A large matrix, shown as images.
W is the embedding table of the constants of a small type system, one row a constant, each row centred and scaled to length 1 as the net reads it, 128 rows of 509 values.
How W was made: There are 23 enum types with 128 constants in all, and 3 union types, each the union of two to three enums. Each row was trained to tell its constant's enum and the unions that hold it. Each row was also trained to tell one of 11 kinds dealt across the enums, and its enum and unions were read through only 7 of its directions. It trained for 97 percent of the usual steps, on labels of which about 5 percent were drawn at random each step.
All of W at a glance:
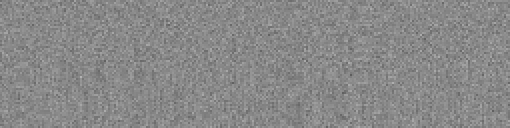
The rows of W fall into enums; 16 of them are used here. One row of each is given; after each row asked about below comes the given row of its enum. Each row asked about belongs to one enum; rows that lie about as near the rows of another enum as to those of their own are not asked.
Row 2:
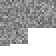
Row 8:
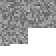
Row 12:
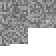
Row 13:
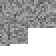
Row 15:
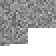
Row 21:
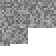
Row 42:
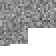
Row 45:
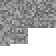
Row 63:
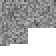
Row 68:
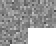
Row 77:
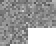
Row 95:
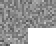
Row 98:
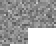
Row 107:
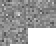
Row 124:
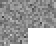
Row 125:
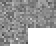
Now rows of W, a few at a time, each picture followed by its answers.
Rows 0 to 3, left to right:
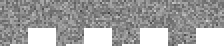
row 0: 12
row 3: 63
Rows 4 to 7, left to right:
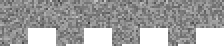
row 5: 98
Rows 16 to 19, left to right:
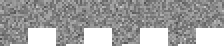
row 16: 63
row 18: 68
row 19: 13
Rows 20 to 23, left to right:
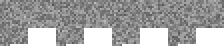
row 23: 2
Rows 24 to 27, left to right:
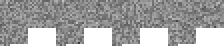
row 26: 95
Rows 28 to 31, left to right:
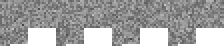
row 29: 125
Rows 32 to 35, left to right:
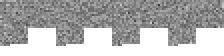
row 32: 42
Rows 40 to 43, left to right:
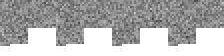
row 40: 8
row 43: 8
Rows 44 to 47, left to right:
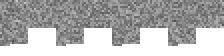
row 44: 63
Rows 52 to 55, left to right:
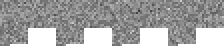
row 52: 13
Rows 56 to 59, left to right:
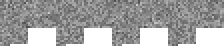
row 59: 13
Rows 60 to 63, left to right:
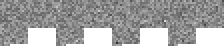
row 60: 124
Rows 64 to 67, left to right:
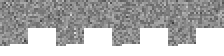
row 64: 2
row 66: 8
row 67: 107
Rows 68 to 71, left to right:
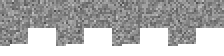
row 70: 68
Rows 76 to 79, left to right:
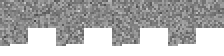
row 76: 124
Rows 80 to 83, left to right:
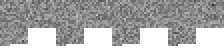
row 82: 124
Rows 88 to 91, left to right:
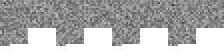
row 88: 2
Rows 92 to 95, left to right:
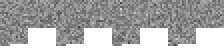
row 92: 2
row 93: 45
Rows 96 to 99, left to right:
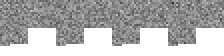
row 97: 98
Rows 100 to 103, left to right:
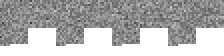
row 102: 98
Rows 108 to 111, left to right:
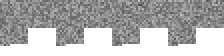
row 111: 42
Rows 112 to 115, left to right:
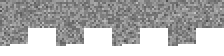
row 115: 13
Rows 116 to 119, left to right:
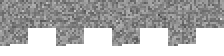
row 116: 45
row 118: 98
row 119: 45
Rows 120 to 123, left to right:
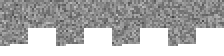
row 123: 124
